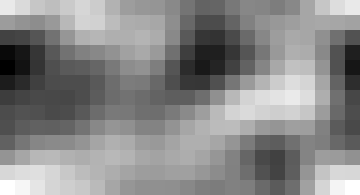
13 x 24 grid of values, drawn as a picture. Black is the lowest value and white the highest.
Ninth with the highest average: bottom left. Calmest part: bottom middle. Ninth with the lowest average: middle left. Histogram: bell-shaped.
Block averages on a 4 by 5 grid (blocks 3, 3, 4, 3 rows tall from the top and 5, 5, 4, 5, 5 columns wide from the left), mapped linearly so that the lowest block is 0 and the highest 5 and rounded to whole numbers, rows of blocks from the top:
3 4 2 2 4 / 0 2 1 2 3 / 1 2 3 4 3 / 5 4 3 2 4
